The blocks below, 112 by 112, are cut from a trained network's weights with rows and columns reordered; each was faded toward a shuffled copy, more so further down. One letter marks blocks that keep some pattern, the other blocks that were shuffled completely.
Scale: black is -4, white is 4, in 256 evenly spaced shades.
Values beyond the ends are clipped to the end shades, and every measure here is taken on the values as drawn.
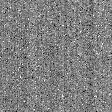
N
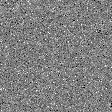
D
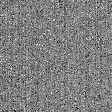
N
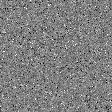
D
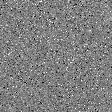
D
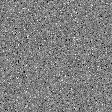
D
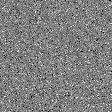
D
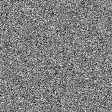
D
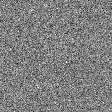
N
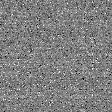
N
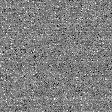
N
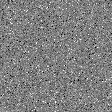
D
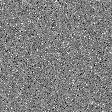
D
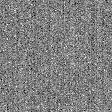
N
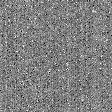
N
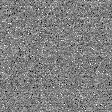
N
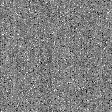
N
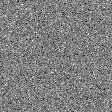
D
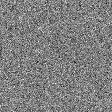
N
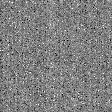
N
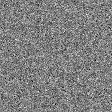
D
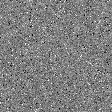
D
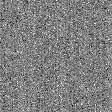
N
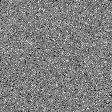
D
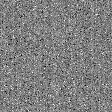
N
